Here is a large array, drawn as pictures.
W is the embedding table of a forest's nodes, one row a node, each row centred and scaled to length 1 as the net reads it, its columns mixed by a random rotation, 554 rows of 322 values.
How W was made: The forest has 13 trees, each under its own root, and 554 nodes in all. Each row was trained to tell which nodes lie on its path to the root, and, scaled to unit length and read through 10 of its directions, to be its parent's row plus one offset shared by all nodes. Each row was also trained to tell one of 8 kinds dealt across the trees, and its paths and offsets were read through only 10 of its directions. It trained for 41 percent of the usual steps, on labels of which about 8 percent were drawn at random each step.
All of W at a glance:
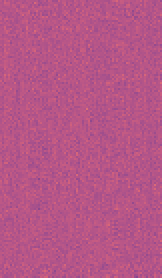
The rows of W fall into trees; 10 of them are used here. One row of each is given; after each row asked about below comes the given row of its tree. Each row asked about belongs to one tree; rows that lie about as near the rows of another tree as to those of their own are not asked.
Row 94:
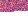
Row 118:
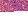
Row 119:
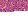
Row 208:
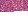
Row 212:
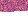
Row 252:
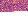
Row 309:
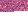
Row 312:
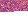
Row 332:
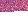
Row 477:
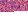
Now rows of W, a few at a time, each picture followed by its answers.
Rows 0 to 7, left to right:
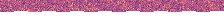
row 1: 252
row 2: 212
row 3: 118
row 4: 119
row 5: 477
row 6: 332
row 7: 212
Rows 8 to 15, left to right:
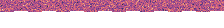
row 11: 212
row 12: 332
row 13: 312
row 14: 252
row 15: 332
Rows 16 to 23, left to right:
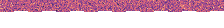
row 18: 332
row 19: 477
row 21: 252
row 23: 252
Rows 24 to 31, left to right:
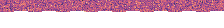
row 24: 332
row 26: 212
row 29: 252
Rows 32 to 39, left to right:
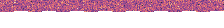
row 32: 94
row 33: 477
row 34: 119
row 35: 119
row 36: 118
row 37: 477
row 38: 94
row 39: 312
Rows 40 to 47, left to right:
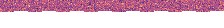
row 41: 309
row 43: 332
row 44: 119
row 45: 309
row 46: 208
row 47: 477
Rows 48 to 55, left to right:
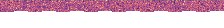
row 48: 119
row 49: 477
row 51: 252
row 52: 477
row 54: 332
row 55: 477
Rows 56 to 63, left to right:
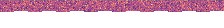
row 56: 477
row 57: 94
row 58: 118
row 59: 312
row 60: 94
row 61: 94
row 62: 212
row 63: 212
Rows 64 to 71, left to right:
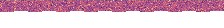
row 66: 252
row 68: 118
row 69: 332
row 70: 118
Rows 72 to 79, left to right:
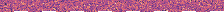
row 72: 332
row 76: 119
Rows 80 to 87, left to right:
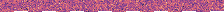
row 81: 212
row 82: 119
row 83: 212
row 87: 212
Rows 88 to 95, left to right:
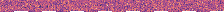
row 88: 212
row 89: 312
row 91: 94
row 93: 208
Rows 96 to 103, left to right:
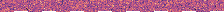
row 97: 208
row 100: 309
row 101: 309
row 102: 252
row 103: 309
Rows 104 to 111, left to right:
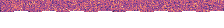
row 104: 332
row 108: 94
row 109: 477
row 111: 208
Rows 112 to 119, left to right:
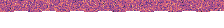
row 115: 94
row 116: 312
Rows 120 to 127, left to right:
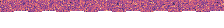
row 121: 309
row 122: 477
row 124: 332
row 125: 252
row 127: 212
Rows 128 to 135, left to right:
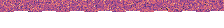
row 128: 94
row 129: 477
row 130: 94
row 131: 118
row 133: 252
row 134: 94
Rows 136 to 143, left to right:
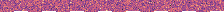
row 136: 118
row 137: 94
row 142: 477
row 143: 312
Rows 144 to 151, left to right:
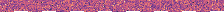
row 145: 119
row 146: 477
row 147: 252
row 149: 118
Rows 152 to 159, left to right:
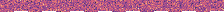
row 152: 312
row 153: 477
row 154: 208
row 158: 118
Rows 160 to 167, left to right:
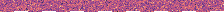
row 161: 118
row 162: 477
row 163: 477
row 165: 252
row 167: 212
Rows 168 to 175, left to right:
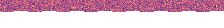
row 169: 477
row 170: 252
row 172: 252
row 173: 477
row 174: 332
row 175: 312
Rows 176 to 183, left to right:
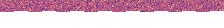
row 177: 252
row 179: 118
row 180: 309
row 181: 312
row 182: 118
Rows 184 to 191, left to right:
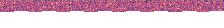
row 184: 94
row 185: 332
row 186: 94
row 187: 332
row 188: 477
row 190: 94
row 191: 252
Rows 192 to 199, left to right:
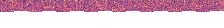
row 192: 212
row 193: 252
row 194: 312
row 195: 208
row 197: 118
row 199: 309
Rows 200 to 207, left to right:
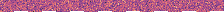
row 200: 118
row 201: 309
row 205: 212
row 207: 252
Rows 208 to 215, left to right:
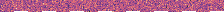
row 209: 309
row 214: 477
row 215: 332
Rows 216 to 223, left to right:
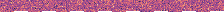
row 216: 252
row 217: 118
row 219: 312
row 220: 208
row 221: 94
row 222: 212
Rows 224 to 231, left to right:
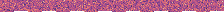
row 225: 252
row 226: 252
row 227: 118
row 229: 312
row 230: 309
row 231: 332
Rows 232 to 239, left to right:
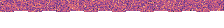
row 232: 312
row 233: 119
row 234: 208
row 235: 118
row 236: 94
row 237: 208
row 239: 252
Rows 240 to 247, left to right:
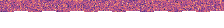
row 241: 119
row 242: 312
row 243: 332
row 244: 119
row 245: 312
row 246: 119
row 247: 312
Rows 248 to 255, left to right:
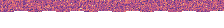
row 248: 212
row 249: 119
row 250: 312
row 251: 312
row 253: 312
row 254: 332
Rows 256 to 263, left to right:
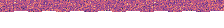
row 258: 252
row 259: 94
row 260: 252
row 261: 94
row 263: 212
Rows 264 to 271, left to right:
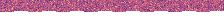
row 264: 332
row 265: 332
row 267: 309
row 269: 119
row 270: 309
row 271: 252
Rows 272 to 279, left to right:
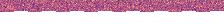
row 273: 332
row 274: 309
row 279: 309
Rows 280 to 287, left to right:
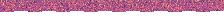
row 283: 332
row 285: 332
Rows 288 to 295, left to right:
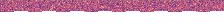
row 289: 252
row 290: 94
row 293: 208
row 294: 212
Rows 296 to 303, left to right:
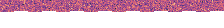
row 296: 312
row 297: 477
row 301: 252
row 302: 118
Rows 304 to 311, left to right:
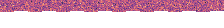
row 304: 212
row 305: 477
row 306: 332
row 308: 477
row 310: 119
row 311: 332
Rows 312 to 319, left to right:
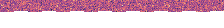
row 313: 119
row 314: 309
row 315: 477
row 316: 212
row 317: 477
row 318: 309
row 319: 212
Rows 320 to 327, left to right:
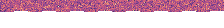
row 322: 212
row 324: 94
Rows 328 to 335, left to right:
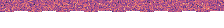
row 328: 332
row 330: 119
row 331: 309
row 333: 119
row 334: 309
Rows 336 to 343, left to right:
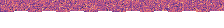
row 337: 477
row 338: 118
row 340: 312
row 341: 252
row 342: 477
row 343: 252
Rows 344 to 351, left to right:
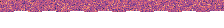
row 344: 94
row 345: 118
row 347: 118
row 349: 477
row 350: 212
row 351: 94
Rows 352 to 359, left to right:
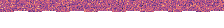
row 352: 94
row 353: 94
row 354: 94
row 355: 252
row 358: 212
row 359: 309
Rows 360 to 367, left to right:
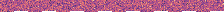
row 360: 477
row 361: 477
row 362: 208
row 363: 309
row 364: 477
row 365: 94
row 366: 94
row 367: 212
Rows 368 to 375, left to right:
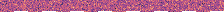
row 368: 477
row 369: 332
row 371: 477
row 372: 332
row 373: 212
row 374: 309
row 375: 477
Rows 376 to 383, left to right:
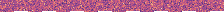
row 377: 212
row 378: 252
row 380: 119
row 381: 119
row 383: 332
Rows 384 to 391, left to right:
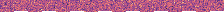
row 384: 252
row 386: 252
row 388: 118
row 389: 477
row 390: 94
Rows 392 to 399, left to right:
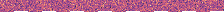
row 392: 94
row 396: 94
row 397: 208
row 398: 118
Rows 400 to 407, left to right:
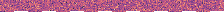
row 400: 118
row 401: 94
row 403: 208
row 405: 208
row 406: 212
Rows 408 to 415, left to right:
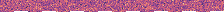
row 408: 309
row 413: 94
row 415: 212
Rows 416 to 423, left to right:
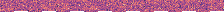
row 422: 312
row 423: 332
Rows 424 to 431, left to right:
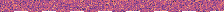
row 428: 94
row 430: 118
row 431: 477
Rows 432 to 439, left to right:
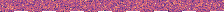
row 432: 94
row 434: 477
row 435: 309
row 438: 119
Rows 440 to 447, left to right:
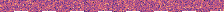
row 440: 309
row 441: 118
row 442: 332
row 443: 332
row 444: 208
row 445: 332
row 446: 119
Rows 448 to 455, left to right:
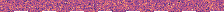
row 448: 119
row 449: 332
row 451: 332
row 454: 118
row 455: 212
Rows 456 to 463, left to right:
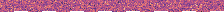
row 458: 332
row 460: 332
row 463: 118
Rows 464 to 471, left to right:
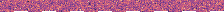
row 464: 208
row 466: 312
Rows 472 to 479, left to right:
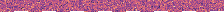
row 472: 252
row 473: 118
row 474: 212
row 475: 119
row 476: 312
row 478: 252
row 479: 332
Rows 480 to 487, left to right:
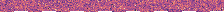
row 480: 332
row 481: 119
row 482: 208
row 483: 252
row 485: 252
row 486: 119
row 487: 309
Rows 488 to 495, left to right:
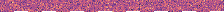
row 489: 252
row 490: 118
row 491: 332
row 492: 252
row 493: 477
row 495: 252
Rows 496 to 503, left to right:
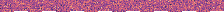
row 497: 332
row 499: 252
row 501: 118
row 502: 312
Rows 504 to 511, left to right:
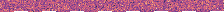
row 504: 208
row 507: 477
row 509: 119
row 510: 312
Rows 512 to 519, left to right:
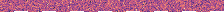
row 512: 119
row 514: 94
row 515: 332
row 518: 212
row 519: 332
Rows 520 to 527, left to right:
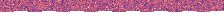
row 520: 118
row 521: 119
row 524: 94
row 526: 119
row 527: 208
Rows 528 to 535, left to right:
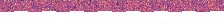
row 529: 208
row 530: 477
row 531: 332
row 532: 332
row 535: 212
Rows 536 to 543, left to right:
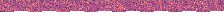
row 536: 118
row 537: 118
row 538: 252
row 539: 252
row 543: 94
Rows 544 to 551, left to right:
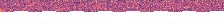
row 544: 252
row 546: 477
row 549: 332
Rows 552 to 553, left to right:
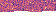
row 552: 119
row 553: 252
